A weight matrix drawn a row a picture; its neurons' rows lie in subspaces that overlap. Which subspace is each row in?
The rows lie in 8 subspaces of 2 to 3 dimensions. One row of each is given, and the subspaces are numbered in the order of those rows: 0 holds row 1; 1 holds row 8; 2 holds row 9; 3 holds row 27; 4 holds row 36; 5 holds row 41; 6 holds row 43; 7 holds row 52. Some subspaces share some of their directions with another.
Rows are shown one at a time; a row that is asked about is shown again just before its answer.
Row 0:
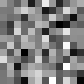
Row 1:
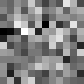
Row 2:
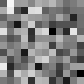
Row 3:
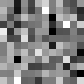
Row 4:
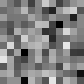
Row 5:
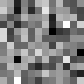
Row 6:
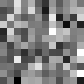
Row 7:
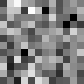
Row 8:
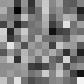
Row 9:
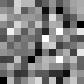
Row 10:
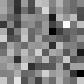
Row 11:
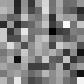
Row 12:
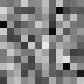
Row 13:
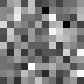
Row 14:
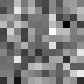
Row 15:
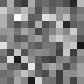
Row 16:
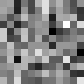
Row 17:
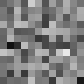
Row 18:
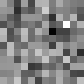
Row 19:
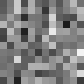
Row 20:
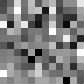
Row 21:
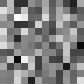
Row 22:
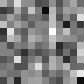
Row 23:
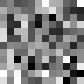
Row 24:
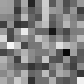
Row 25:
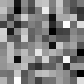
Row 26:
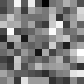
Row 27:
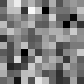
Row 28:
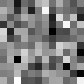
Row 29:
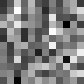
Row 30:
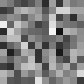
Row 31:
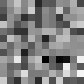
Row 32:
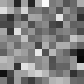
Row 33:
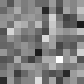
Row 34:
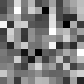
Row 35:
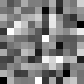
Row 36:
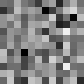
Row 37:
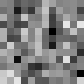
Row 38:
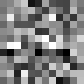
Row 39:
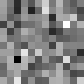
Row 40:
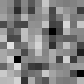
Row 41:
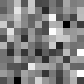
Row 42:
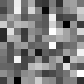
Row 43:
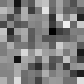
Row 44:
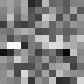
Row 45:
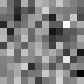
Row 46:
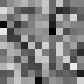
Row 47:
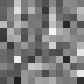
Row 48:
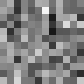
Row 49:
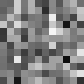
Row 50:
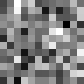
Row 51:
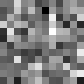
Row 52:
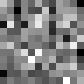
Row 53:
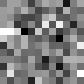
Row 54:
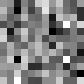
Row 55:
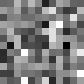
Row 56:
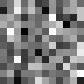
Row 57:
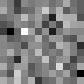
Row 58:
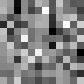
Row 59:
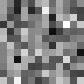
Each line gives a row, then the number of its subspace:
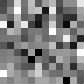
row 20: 7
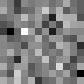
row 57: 0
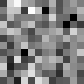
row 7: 3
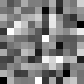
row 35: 2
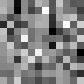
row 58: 7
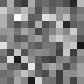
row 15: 5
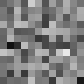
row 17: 1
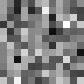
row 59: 3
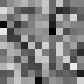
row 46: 2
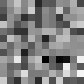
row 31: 2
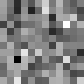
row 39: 3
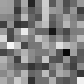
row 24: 1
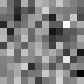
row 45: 5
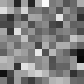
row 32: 4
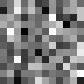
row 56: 0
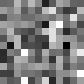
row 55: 4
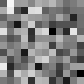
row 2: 3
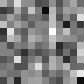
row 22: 6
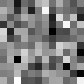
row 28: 6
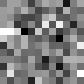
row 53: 0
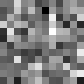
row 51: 6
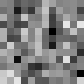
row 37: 4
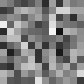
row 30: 2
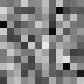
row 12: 2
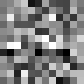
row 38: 1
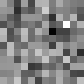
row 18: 5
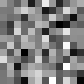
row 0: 4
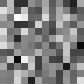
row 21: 5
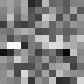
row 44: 1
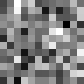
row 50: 2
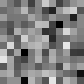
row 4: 4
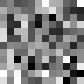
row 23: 7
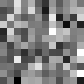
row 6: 6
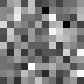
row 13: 5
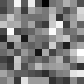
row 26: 4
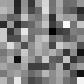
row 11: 1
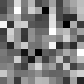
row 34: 7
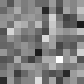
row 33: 2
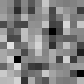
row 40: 4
